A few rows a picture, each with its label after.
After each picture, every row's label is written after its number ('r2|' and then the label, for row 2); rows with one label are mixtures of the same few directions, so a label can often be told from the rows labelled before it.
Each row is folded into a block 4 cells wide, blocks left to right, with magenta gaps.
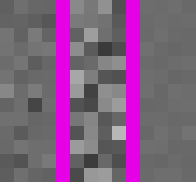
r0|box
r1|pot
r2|pot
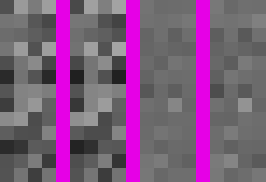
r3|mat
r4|mat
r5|box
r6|box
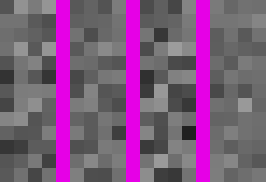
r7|mat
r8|pot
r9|pot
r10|box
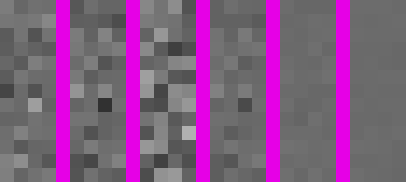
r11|box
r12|box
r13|pot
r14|box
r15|mat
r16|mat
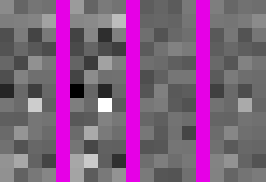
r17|box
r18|box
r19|pot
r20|box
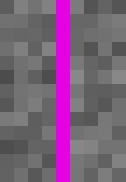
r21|mat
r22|mat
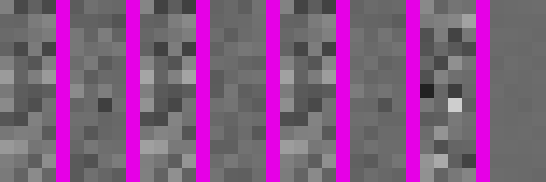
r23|mat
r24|box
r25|mat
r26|pot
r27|mat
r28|box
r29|box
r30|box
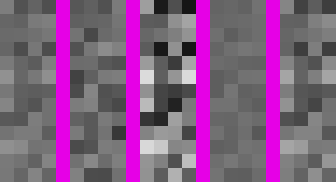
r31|mat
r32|pot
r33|mat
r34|pot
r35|mat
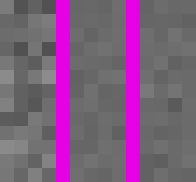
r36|mat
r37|pot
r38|box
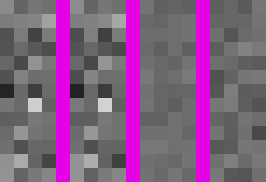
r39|box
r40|box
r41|mat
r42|pot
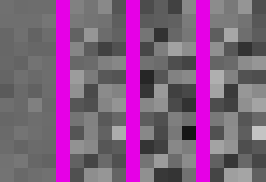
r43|box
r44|pot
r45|pot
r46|pot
